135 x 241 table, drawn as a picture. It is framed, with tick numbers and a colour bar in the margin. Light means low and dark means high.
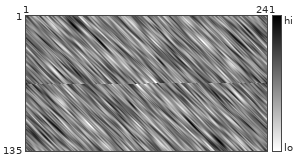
The grain runs diagonally down to the right. No overall slope runs across the table. It looks the same turned upside down. There is no seam. The values follow a bell shape.
